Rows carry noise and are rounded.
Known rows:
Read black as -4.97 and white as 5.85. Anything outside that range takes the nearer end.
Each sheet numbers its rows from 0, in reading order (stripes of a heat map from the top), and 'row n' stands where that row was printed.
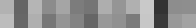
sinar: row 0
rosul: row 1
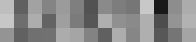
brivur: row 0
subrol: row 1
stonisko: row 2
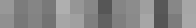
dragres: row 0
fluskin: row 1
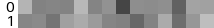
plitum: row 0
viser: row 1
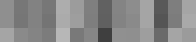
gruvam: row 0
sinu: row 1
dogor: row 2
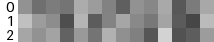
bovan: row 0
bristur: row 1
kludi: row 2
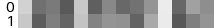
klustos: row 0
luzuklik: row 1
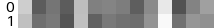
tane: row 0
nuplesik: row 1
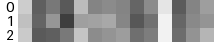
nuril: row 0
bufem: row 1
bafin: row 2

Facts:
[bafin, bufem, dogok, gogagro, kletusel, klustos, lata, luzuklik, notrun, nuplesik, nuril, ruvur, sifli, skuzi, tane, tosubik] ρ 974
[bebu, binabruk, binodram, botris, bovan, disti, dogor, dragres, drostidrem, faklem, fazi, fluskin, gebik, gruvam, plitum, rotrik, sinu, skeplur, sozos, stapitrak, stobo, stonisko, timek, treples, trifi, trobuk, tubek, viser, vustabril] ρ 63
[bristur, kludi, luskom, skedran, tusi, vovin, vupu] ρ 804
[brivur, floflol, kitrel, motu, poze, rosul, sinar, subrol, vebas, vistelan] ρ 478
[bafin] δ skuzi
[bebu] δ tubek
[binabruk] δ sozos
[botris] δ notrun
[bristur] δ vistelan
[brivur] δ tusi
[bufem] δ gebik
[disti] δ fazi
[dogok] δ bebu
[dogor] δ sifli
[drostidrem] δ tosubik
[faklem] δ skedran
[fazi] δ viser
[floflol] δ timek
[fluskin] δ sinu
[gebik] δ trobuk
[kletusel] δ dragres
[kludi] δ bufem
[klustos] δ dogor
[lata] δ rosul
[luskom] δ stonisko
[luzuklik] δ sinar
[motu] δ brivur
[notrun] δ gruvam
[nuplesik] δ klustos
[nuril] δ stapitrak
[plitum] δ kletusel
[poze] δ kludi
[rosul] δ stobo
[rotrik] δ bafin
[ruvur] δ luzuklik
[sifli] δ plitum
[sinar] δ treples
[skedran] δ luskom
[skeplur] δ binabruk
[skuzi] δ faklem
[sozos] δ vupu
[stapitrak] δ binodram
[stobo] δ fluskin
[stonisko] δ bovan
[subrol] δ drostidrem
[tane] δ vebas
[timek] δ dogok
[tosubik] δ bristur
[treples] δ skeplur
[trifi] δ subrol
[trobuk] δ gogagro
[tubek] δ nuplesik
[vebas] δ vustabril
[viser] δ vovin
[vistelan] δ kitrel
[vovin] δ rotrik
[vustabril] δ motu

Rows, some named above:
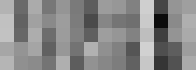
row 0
floflol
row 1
motu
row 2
kitrel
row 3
kludi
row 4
tusi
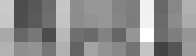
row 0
skuzi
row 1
skuzi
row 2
dogok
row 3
vupu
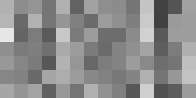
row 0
vupu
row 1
poze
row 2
kletusel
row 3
trifi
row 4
drostidrem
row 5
rotrik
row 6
kludi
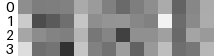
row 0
disti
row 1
skuzi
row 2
dogor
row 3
tosubik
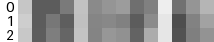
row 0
bafin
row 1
tane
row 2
luzuklik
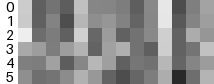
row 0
tane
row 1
gogagro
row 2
sifli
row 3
vovin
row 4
gebik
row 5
vustabril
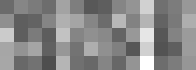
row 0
bebu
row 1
faklem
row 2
ruvur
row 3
kludi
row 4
dogok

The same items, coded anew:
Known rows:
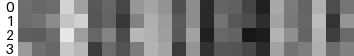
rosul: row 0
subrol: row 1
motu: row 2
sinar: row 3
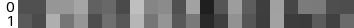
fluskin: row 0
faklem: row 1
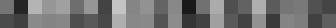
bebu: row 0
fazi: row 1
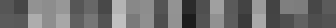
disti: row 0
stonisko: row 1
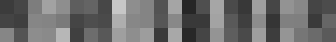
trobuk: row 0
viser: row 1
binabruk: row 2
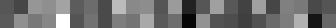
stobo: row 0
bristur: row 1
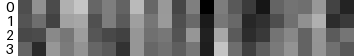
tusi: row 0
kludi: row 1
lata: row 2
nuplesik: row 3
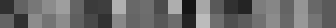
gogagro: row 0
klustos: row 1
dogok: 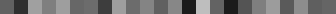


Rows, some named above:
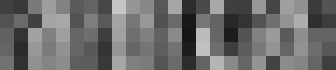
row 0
gebik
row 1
kludi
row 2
dogok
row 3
nuplesik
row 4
dogor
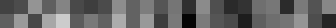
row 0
skuzi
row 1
vupu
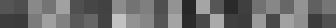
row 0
ruvur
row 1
gebik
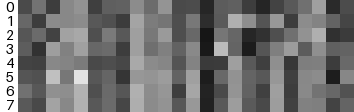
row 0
vovin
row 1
plitum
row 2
kludi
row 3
dogok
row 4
viser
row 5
drostidrem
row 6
sozos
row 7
trifi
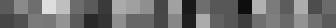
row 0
kitrel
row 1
kletusel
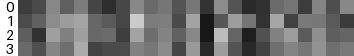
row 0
bafin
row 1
dragres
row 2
dogok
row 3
luzuklik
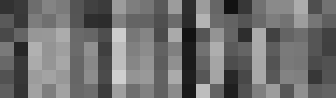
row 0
bufem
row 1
sifli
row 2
bovan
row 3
tubek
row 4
timek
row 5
vustabril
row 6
dogok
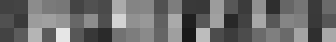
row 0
rotrik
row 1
vustabril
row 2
tosubik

